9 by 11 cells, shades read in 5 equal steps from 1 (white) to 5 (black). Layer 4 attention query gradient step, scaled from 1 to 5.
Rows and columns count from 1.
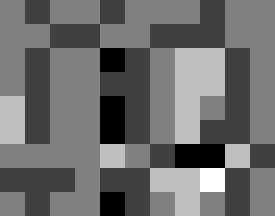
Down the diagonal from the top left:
3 3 3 3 5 4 4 2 3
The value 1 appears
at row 8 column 9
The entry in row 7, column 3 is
3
